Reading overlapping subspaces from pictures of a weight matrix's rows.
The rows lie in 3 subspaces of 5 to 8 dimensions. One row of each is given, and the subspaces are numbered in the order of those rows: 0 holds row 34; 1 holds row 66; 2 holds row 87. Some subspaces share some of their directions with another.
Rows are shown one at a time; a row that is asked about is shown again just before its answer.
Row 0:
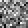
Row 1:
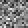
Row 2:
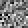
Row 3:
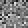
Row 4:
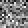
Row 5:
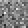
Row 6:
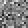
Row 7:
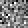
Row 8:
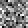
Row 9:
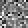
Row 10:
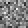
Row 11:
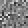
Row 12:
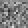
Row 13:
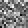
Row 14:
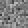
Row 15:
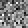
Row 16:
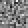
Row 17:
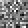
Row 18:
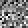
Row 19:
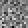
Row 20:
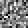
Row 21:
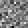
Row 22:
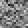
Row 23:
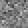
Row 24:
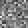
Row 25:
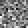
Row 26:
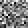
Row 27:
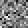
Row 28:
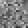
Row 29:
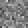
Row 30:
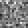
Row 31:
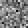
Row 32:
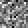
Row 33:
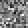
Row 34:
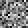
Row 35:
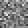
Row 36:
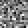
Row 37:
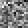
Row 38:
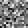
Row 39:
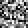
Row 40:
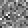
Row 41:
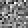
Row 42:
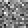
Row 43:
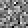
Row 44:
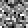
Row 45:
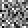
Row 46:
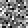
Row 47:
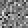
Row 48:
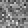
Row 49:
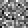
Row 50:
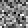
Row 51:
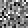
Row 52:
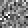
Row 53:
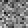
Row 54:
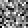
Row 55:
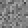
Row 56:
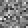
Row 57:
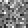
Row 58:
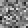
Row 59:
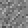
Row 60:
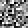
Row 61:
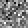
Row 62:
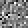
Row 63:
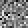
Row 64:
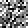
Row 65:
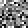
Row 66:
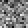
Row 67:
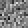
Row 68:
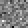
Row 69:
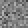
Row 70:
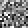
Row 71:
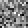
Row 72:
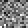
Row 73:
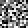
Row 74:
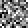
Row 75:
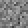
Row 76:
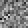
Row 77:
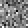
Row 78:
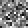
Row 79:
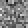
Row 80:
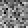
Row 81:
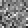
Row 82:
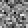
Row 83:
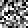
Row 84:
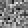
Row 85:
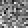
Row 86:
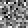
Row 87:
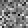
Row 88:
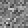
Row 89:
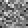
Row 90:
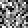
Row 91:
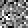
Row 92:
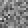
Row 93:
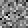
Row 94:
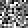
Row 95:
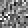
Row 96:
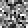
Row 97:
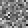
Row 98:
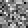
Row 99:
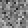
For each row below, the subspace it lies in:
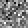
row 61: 0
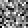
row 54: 2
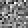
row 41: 1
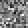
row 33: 2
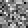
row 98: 2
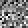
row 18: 0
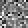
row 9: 0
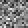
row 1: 2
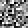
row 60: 0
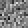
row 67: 0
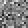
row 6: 1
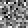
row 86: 1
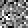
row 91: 1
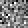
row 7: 2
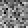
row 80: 0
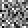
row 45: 0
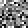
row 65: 1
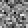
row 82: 2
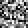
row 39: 2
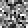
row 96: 2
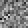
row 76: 1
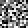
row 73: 1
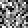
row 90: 2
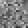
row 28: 1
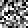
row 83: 1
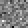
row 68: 0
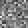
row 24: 0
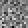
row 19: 0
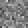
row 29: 2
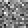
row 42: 1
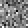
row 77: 0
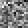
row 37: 1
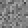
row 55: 2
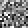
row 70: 0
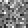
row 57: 1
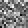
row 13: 0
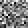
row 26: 2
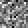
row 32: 2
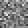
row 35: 1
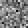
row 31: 0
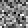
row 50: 2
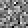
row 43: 0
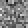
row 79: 2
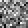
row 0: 0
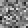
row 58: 1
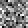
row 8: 2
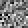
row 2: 0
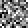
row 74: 0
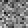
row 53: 1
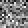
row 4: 2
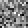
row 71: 2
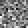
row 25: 1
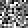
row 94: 1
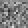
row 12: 0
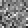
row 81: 0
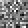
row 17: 0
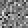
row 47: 2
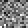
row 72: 0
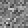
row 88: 2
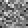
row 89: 1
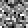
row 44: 2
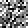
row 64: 2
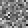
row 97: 0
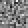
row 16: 2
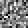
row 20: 0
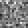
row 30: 0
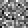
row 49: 2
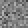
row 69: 1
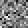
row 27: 0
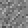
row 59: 2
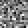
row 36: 1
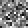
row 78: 0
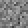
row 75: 0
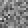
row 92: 1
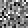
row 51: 0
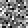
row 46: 2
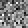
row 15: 0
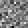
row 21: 0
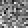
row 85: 0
